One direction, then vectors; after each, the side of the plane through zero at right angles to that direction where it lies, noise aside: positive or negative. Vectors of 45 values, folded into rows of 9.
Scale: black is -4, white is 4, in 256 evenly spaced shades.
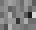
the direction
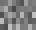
positive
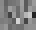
negative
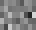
positive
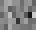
positive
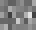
negative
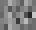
positive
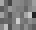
negative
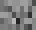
positive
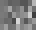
negative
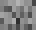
positive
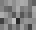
positive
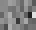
positive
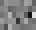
positive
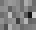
positive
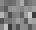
negative
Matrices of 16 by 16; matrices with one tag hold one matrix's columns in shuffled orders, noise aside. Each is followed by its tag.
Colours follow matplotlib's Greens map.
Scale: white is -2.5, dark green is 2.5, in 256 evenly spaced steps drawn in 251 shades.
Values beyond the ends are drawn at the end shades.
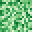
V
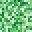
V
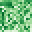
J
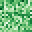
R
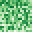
J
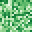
R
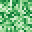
R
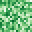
V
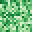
R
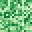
R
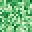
R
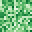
R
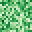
V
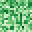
J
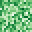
V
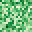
V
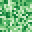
R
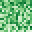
J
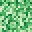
V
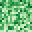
J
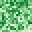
J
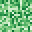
R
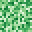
V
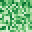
J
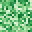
R
